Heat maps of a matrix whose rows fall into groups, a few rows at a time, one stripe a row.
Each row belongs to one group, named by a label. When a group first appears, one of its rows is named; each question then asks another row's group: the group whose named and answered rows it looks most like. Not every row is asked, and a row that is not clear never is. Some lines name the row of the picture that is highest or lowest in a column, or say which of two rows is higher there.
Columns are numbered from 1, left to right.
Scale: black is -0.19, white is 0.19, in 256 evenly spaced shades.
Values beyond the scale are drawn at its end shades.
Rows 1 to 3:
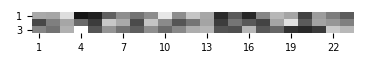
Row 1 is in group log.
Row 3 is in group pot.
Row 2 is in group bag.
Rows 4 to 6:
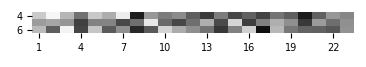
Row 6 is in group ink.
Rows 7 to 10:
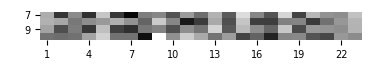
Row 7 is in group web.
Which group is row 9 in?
web
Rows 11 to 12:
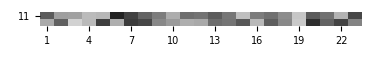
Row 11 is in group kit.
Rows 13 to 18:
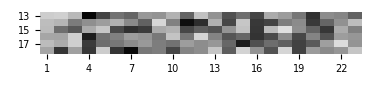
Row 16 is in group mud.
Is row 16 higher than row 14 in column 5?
No
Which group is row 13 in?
log
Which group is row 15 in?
kit
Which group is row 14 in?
bag
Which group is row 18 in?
web
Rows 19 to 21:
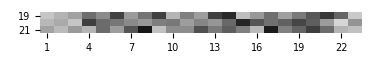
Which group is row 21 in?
pot
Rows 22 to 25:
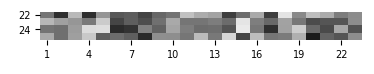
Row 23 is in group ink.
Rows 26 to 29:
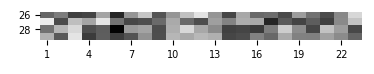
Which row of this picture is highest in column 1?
27
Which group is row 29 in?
log
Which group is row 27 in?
ink
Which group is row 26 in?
mud
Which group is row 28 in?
log
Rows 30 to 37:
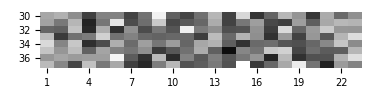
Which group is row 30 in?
bag
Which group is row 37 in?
kit
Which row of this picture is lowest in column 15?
34
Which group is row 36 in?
pot
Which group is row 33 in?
web
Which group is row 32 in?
web
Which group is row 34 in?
log
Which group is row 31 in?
bag
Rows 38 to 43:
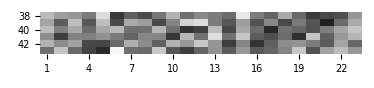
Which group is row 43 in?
bag
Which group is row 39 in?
mud
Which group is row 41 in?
web
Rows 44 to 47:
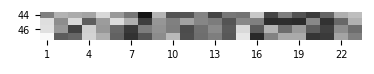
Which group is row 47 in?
kit
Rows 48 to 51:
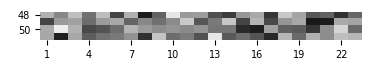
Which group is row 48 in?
ink
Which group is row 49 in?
pot
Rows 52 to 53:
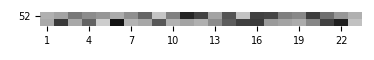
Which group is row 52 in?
bag
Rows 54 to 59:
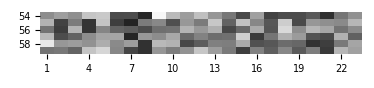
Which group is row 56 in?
web
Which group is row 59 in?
pot
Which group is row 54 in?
pot
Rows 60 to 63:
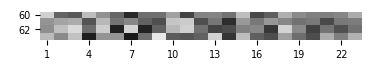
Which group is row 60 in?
kit
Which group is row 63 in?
bag
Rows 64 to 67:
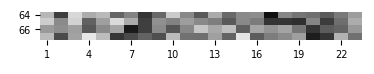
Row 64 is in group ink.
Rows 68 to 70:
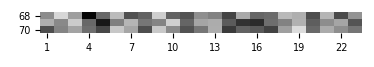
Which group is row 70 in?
bag
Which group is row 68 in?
bag
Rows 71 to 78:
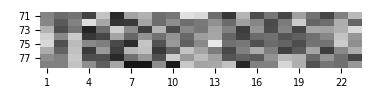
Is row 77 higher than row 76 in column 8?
No
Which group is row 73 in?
web
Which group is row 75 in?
log
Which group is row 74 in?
log
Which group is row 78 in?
pot
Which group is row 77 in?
log
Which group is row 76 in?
mud
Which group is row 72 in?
kit
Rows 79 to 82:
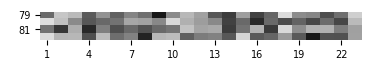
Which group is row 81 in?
web
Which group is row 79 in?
mud
